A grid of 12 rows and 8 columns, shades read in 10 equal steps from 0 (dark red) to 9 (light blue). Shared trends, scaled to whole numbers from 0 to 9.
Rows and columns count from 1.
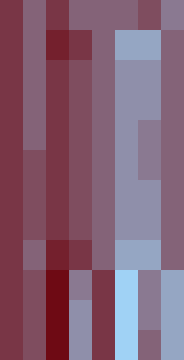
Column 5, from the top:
4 4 4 4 4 4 4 4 4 2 2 2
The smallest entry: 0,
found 3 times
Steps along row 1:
up down up same same down up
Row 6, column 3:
2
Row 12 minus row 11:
0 0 0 0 0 0 -1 0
